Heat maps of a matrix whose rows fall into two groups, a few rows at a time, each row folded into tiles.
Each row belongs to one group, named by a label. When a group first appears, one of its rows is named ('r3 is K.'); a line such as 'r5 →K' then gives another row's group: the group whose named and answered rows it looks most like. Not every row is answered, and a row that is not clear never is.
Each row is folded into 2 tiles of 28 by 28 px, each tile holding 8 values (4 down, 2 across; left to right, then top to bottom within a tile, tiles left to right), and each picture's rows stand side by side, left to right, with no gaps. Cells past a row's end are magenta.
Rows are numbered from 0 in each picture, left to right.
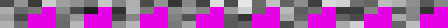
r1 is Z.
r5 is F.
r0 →F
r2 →Z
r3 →F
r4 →F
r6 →Z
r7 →Z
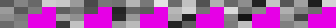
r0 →F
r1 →Z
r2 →Z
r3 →F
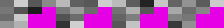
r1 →Z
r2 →Z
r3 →F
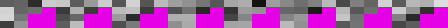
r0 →F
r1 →Z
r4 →Z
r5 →Z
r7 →F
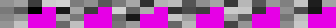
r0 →Z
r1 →Z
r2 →F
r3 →Z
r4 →F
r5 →Z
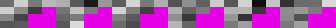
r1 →Z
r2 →F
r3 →F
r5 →F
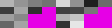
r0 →Z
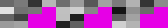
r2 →Z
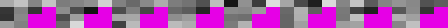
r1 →Z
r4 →F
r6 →Z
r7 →Z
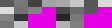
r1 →Z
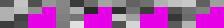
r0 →F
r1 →Z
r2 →Z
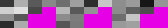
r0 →F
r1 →F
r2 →Z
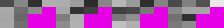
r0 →F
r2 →Z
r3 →F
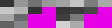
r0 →F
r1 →Z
